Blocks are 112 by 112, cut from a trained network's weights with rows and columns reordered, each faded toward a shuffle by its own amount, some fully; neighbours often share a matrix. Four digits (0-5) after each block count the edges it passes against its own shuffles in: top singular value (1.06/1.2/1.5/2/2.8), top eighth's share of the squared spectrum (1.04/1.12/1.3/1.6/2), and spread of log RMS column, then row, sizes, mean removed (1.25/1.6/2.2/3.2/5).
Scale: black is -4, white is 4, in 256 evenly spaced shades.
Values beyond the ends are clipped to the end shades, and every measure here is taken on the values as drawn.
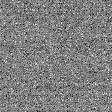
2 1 1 0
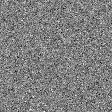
0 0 0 0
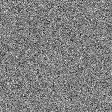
0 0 0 0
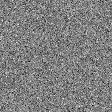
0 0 0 0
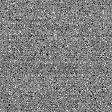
2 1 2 0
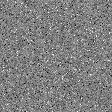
0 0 0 0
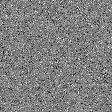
0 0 0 0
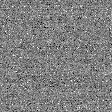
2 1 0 0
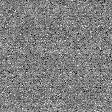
2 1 1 0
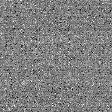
2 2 2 0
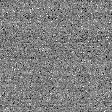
2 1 1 0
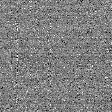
2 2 2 0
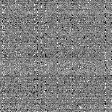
3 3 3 0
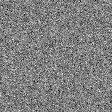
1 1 0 0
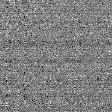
3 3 3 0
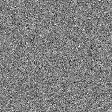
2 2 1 1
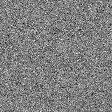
1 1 0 0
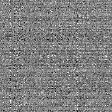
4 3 3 1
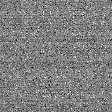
2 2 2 0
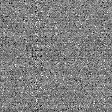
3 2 2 0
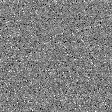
1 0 0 0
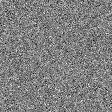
1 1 0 0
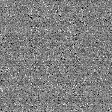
2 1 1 0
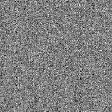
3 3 2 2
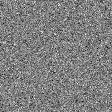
1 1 0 0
